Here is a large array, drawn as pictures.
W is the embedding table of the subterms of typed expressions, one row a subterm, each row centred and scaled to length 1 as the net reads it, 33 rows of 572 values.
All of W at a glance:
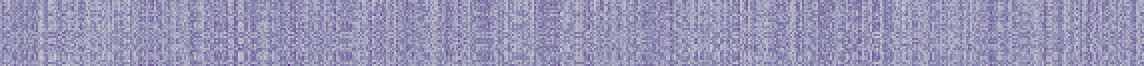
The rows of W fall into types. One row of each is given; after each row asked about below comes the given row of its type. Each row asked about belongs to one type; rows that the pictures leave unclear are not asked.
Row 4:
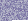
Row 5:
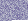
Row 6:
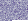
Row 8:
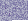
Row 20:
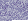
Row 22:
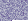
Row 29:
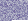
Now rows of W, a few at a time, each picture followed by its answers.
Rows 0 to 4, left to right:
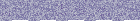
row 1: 4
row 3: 4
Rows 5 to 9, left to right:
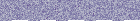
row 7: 5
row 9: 4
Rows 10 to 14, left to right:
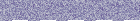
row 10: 8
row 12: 29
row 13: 5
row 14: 29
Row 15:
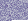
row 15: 20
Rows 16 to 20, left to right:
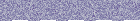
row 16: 6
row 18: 6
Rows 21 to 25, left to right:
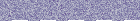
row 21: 8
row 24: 4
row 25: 8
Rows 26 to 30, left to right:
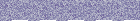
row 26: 20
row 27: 5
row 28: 29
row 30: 8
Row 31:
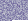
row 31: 6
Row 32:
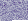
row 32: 8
